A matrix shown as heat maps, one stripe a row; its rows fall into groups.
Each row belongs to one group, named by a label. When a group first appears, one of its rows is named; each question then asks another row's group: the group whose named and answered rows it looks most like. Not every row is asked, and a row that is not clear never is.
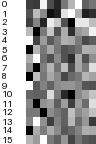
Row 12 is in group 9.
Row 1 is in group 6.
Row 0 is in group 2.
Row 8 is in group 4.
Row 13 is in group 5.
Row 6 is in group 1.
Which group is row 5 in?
4
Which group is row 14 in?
4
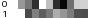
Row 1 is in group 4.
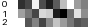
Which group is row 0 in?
2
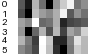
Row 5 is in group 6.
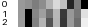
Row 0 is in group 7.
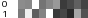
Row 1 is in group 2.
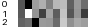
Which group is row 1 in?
5
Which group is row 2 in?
9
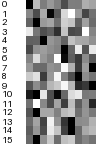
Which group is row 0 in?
4
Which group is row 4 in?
9
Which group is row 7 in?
7
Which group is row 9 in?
7
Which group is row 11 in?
5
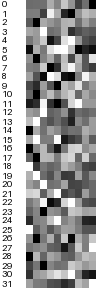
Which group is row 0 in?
7
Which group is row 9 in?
2
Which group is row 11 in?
2
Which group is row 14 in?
4
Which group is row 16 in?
2
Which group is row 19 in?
1
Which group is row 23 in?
9
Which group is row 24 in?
7
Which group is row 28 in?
4
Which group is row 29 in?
9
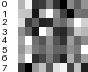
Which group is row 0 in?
1
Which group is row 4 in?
1
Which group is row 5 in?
1
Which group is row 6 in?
1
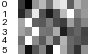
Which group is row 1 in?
2
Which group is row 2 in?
1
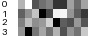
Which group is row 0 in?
1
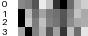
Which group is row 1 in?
4
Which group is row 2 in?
4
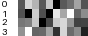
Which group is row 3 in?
5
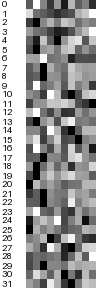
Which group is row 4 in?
2
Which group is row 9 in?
5
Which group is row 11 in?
7
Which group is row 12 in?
1
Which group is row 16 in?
5
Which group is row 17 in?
9
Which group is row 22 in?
9
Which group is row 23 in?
1
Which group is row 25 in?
4
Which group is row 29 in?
9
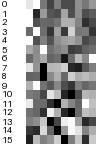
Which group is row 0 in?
1
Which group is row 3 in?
5
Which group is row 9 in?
1
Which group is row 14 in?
2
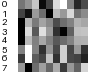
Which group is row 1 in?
2
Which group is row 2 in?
4
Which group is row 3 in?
4
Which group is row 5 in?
5
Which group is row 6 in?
5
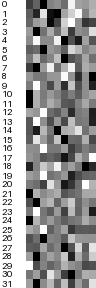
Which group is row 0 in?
9
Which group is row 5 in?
9
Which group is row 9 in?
5
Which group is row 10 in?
4
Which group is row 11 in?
4
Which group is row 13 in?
5
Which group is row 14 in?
2
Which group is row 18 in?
7
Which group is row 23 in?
5
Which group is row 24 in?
4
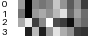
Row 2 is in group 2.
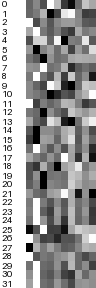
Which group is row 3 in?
1
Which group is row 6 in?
9
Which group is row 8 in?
5
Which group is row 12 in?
9
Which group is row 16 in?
5
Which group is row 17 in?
7
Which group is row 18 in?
2
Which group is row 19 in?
9
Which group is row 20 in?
9
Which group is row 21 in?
7
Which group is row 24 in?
5
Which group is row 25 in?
2
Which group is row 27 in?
4
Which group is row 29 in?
5
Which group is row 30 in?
1
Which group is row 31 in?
1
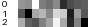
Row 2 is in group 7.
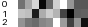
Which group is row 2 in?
7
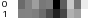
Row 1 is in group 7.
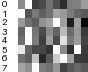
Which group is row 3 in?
5
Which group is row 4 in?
5
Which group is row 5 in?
7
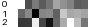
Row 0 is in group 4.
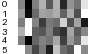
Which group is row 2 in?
5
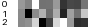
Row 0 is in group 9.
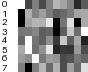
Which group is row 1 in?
4
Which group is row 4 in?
5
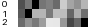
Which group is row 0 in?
9
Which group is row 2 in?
7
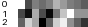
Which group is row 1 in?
2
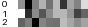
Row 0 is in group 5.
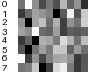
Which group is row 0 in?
5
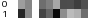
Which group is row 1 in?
2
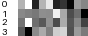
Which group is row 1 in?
7
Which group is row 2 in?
5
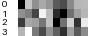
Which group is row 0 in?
4
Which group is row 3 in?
1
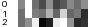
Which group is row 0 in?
1
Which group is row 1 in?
5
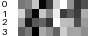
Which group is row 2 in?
2
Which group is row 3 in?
9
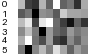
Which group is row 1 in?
9
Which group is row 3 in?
1
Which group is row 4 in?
1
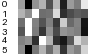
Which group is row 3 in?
5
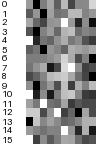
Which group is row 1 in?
9
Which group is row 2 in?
7
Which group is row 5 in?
9
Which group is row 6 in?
7
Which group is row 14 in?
7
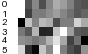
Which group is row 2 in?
4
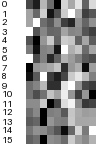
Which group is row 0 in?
2
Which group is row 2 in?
1
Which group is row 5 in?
2
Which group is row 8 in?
2
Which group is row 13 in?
9
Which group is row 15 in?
9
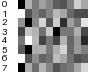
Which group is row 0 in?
4
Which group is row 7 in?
4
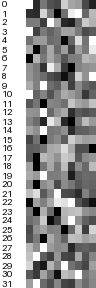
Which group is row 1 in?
2
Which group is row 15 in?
9
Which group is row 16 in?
7
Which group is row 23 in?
2
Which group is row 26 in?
9
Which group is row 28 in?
1
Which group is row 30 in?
2
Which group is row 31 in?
1
